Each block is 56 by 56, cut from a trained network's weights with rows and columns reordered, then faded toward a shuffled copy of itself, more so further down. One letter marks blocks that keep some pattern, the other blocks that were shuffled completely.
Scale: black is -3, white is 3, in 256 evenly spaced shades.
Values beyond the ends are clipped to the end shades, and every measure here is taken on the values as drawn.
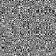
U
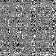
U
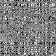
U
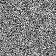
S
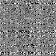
U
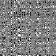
U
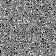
S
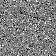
S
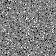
S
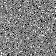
S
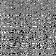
U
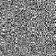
U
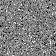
S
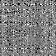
U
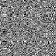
U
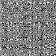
U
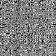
U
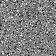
S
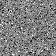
S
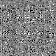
U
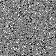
S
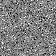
S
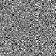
U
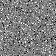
S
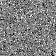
S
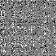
U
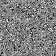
S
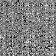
U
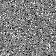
S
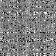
U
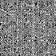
U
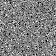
S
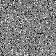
S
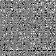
U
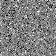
S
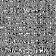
U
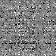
U
